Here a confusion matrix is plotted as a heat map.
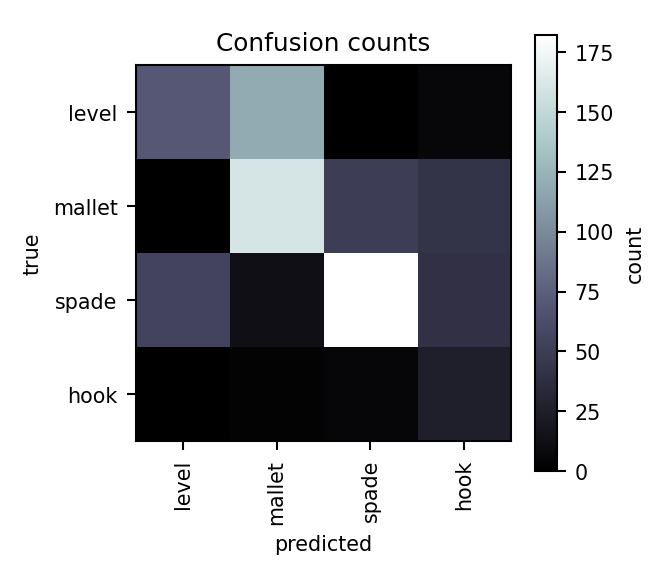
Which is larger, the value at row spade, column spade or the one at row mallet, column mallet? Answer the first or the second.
the first
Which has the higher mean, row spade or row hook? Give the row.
spade
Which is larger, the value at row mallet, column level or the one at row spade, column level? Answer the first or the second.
the second
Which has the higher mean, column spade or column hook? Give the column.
spade
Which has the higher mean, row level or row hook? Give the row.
level
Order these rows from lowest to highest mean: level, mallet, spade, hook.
hook, level, mallet, spade
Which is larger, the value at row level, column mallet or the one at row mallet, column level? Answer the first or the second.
the first
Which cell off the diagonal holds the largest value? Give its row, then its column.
level, mallet
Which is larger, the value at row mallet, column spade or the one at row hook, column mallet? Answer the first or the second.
the first
